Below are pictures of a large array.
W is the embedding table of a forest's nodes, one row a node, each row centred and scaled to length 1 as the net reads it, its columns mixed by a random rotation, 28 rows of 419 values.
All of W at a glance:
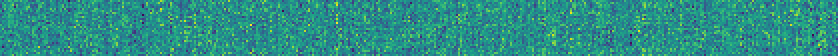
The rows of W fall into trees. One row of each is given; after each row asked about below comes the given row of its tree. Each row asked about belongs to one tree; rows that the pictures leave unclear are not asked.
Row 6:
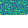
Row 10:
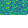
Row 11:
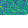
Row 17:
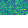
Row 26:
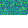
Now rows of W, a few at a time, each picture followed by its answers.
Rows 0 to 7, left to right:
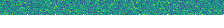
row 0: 26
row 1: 11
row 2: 11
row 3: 11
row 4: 26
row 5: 26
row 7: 11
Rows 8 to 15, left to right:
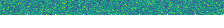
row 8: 10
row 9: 11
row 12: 26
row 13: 10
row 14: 17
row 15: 10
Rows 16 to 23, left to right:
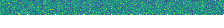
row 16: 10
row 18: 17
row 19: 6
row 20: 10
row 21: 17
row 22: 17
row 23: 6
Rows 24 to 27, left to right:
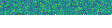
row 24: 11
